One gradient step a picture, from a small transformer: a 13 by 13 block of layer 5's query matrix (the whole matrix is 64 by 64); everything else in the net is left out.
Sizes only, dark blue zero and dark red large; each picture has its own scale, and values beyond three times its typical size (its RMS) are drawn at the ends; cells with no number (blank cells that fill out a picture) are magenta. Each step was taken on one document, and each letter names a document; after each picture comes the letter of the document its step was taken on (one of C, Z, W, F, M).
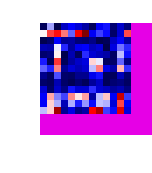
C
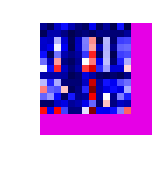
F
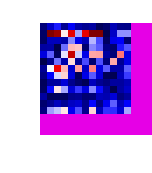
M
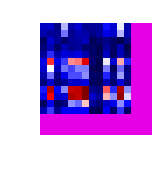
C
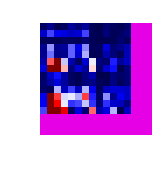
C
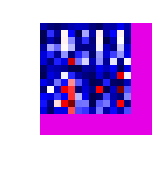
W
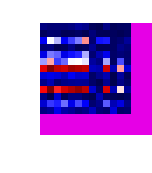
C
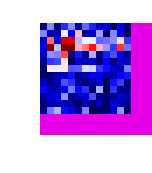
M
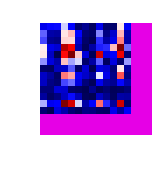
W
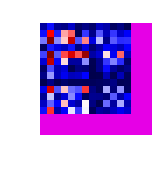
C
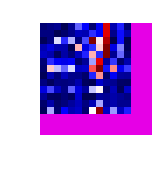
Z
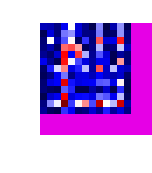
W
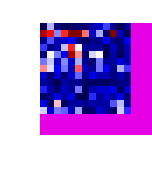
M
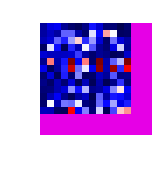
M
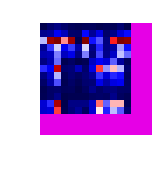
Z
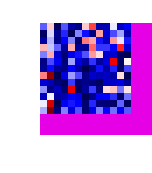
M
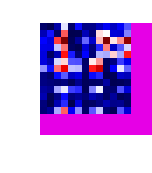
Z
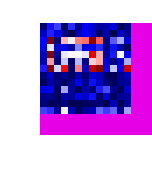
Z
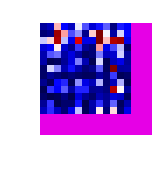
Z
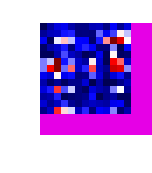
Z
